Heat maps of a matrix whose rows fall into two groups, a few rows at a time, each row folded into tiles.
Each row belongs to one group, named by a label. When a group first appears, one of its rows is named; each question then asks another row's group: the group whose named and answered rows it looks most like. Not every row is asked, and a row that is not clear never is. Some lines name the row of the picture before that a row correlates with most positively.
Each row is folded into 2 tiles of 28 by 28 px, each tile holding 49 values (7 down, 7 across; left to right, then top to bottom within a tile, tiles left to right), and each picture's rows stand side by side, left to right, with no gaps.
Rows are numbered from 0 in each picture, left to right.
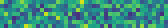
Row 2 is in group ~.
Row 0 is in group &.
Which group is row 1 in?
&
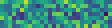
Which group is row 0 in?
&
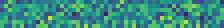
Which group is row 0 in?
~
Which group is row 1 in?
~
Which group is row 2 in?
~
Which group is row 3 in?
~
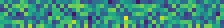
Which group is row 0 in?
~
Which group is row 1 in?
~
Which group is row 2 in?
~
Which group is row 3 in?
~
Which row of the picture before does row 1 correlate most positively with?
3
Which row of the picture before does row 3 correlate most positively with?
1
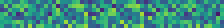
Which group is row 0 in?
~
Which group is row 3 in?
~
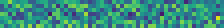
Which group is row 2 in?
~
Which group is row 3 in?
~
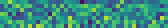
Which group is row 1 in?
~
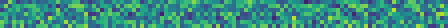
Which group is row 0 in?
~
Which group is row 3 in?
&
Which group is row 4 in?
&
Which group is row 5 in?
~
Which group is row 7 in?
&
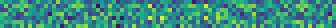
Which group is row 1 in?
&
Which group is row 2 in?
~
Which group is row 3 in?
~
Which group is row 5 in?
~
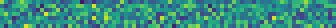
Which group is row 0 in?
&
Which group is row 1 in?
~
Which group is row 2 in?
~
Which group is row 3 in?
&
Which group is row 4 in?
~
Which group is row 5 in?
&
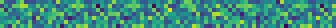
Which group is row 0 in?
~
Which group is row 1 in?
&
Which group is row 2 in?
&
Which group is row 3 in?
&
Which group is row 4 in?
~
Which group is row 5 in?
&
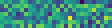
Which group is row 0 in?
~
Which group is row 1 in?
~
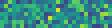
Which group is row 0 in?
~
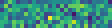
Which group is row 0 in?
~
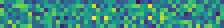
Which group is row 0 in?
&
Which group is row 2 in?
~
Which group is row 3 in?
~
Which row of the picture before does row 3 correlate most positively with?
1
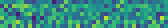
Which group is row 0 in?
~
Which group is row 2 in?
~
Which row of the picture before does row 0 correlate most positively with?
3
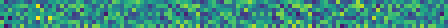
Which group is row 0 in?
~
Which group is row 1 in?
~
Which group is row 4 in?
&
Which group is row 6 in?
~
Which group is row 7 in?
~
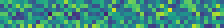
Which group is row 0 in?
&
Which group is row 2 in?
&
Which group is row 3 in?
&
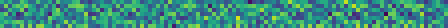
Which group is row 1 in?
&
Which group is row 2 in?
~
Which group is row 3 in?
&
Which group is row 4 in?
~
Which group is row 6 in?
&
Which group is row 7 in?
&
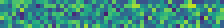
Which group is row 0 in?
&
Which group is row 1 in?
~
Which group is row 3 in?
~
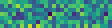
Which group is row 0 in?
&
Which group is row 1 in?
~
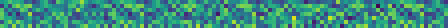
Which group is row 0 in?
&
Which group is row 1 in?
&
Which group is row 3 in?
~
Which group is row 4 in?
&
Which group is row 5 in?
~
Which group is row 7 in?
&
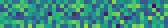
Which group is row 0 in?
~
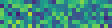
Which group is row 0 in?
&
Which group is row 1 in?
&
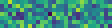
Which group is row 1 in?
&
